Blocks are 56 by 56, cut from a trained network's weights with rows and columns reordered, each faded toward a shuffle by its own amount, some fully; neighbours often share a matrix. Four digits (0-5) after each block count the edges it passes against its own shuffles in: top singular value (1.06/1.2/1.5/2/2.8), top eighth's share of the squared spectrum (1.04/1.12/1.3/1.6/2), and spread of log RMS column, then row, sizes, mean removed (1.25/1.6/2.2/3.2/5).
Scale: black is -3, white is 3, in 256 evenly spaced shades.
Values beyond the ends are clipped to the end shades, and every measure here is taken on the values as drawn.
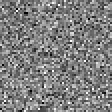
0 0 0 0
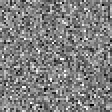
0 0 0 0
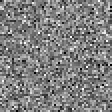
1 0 0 0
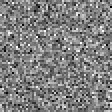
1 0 0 0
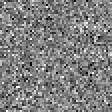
0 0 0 0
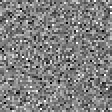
0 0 0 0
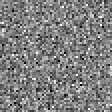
0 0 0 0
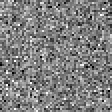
0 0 0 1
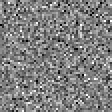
0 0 0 0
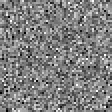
0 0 0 0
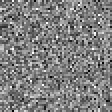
2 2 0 1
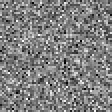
2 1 0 0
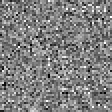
2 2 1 1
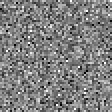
0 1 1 0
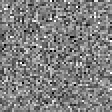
1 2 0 1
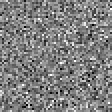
2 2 0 0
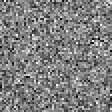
0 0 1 0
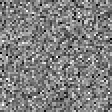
1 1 0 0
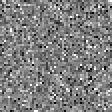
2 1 0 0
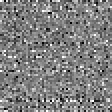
3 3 0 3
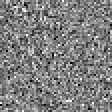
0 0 0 0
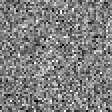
1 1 0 1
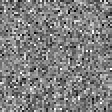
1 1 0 1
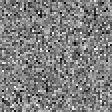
1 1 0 1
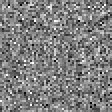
1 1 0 1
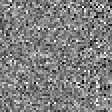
2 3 2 2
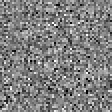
2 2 1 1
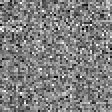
2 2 0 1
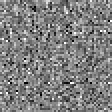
2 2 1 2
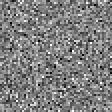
0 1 0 0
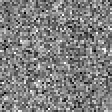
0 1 0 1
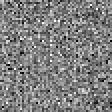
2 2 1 1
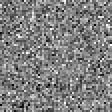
1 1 0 0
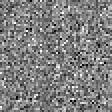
1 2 0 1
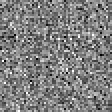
1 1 0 1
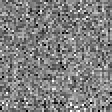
1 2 0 1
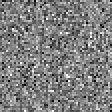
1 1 0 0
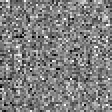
1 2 0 2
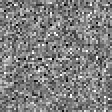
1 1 0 1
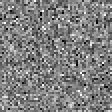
0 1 0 0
